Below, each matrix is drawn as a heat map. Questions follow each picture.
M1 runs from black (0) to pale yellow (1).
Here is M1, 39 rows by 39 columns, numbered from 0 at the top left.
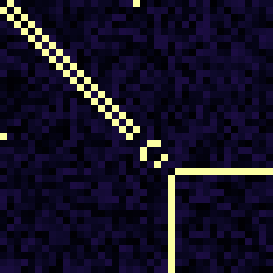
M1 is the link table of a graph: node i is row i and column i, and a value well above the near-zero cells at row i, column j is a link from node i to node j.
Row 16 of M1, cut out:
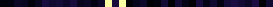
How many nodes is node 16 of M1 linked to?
2
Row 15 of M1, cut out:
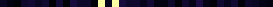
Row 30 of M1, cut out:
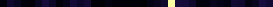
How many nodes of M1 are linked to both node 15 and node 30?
0
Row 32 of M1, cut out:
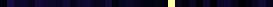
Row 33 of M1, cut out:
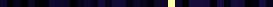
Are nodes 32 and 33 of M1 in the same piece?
yes
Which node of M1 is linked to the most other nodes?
node 24
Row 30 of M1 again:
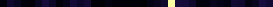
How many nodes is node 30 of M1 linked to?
1
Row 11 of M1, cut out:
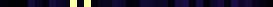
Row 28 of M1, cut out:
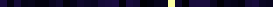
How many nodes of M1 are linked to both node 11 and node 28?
0
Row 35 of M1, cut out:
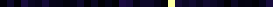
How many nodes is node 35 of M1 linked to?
1
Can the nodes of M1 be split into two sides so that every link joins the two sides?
yes
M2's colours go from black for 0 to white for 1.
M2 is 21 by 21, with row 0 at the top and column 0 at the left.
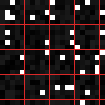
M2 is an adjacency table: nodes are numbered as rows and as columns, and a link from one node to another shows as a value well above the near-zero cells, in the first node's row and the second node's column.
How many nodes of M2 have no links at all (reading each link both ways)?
2
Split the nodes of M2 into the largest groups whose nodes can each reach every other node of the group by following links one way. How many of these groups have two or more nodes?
0
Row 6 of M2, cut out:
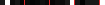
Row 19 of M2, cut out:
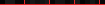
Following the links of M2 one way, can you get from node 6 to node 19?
yes
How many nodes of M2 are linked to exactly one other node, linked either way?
1
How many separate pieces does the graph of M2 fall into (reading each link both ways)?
3
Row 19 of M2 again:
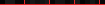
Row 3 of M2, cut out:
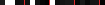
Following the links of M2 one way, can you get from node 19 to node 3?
no
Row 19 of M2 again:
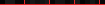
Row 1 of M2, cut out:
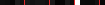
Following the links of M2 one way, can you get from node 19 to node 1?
no
